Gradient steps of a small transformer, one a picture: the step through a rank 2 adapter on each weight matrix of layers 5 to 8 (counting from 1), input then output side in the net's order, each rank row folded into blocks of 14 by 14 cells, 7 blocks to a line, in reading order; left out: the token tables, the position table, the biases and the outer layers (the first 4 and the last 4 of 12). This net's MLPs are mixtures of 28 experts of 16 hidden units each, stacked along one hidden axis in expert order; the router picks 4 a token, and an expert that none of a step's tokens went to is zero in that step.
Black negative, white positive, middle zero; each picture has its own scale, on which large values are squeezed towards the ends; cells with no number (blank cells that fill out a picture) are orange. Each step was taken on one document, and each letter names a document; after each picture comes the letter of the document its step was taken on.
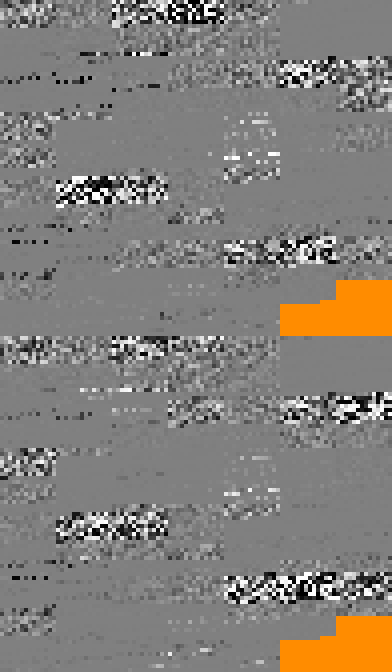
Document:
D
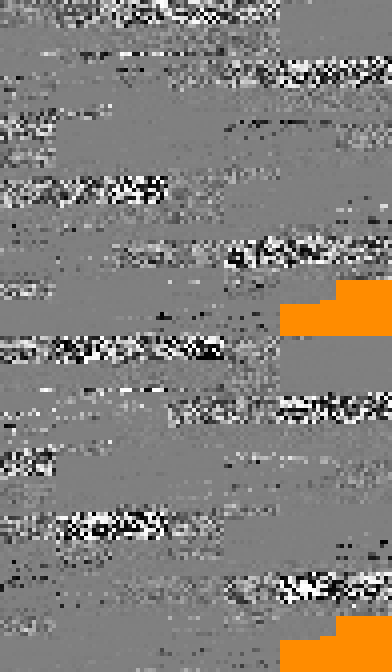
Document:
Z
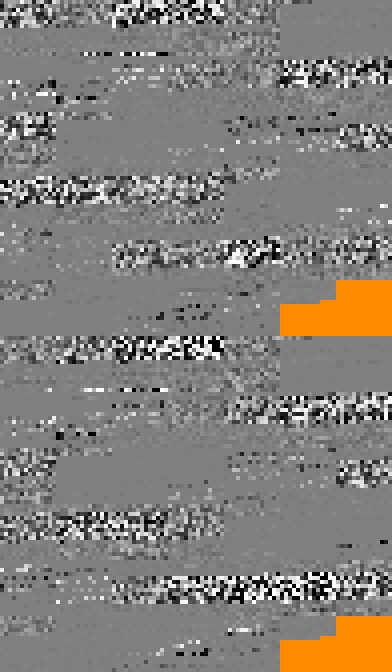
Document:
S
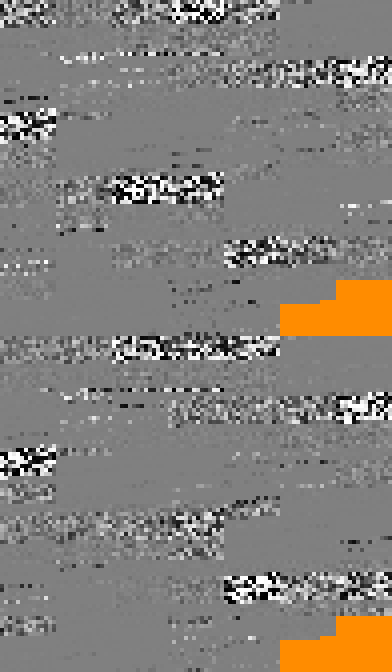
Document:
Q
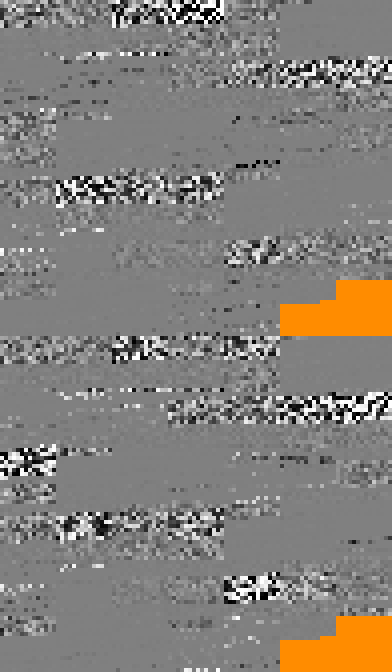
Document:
Q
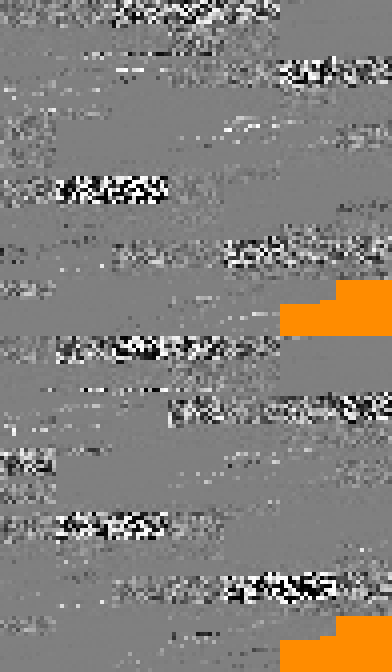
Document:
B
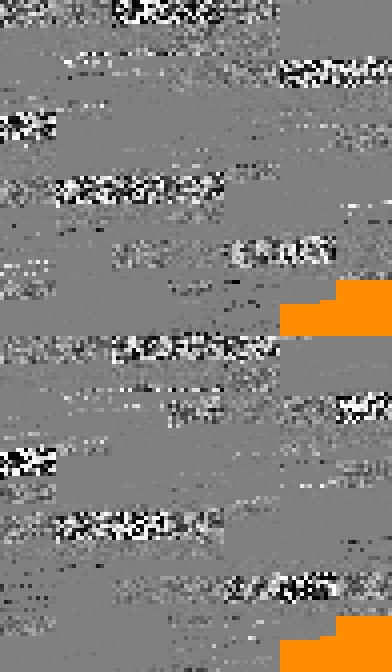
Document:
Q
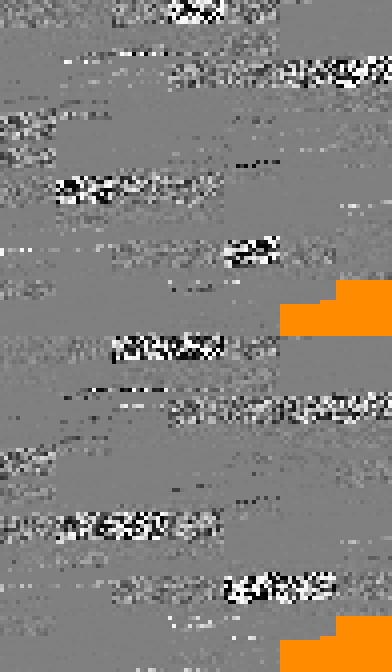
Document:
Q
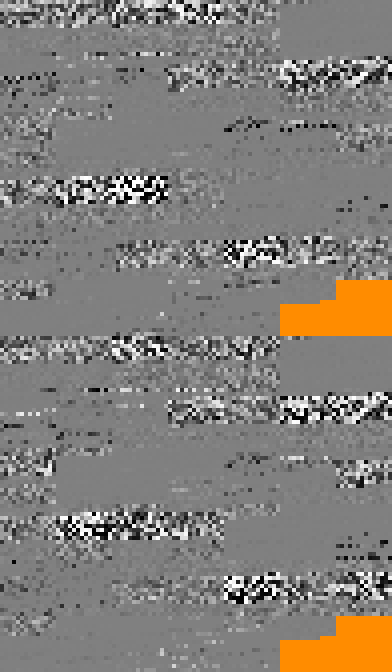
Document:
Z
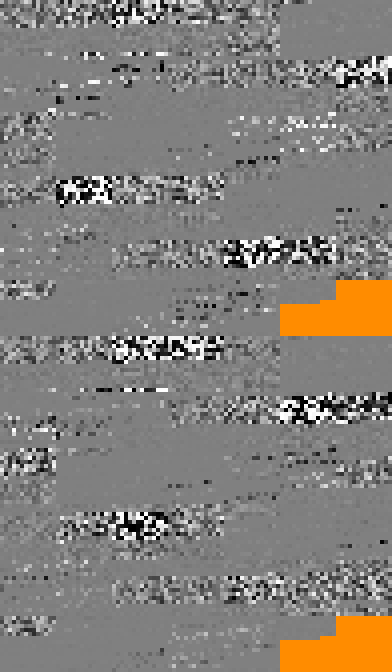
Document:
S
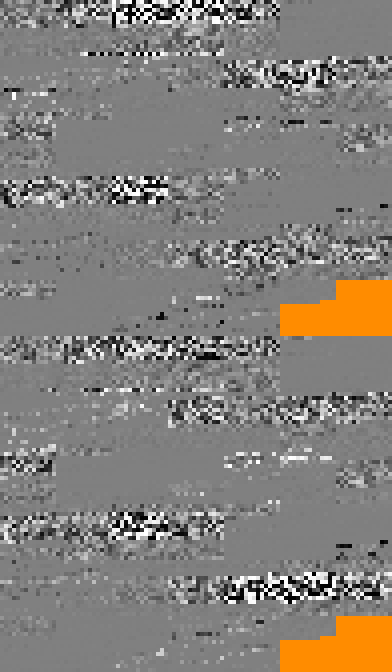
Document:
B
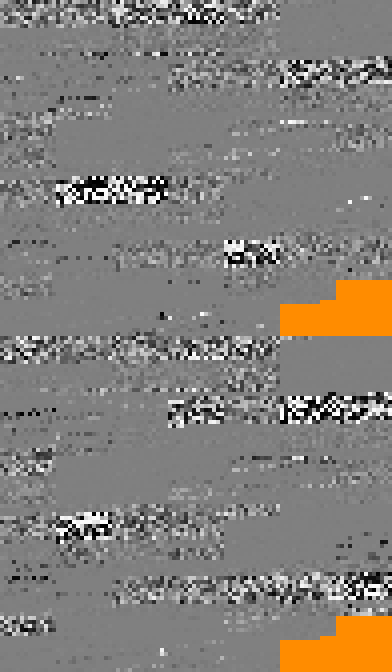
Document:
Z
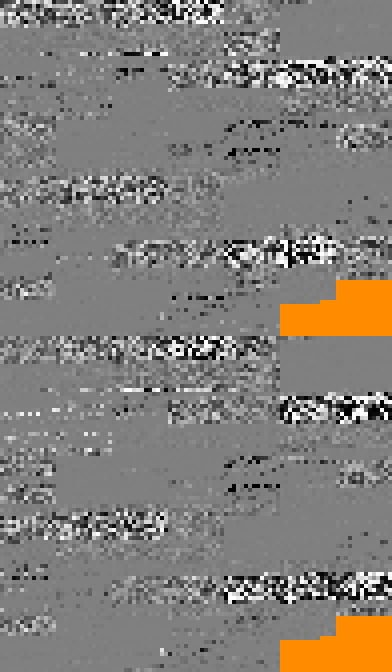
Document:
Z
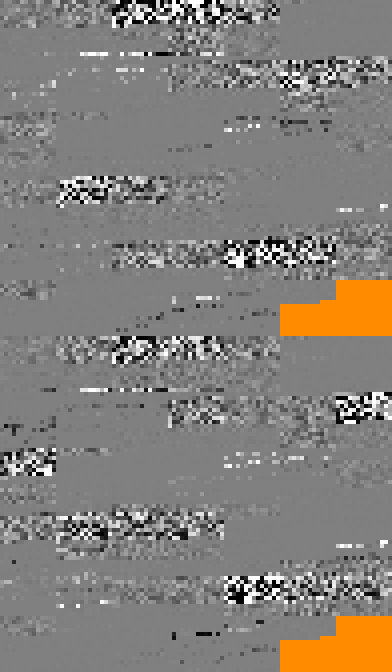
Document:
B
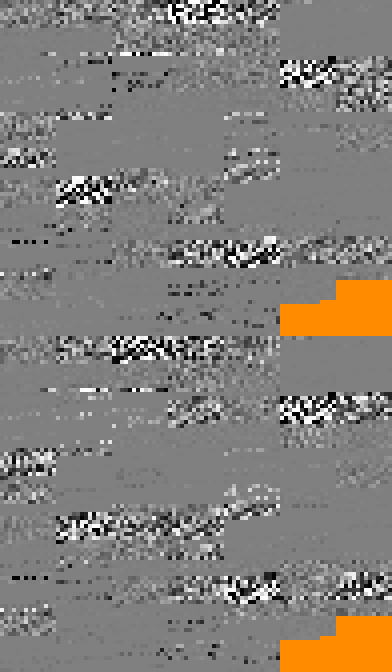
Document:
D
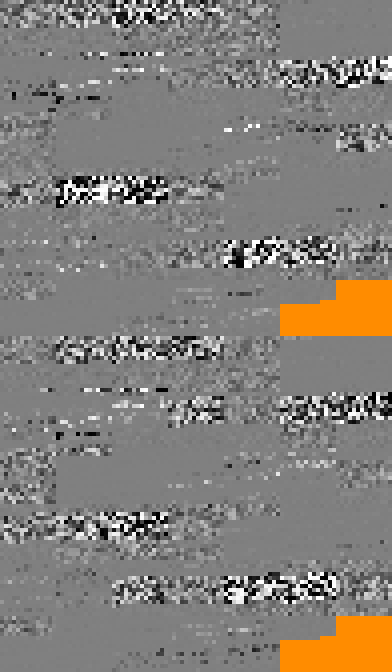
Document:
S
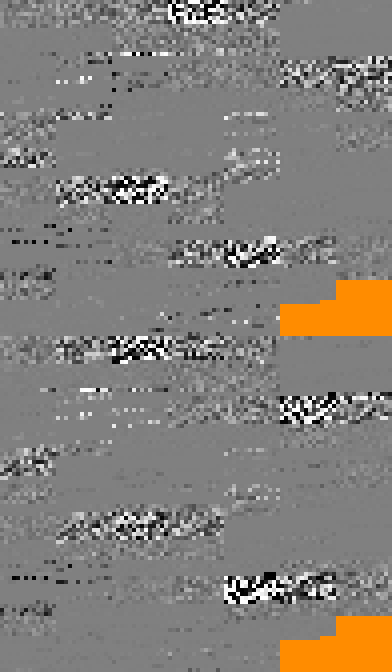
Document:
D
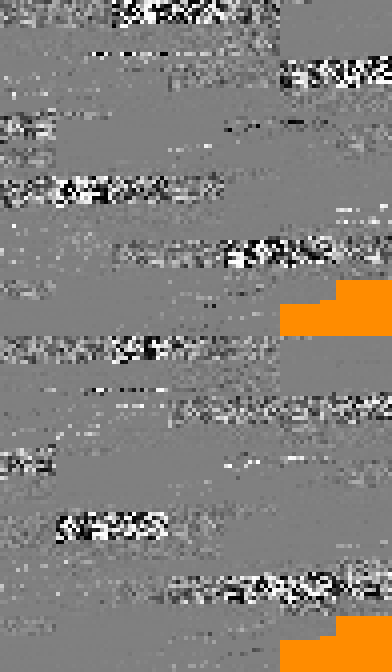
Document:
B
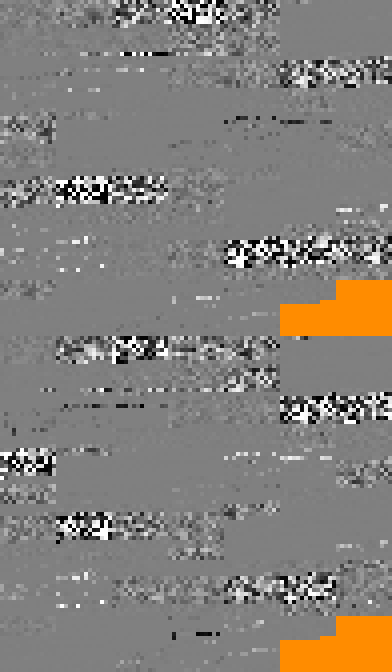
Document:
B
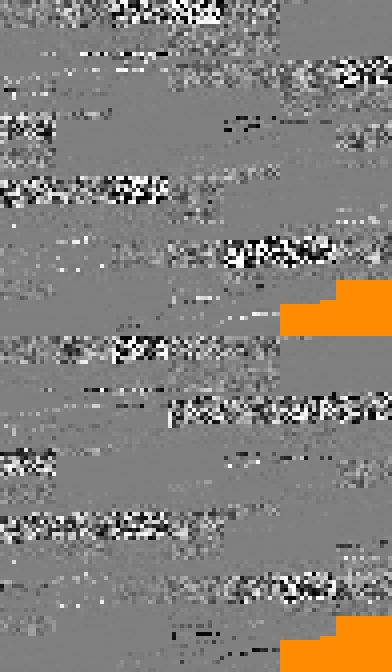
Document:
B
